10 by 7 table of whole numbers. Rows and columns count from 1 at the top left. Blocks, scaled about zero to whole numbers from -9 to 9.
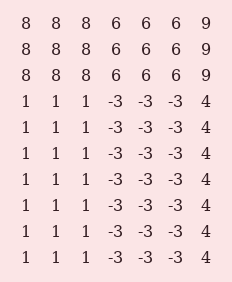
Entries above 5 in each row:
7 7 7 0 0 0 0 0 0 0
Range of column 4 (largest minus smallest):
9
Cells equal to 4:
7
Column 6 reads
6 6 6 -3 -3 -3 -3 -3 -3 -3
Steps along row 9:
same same down same same up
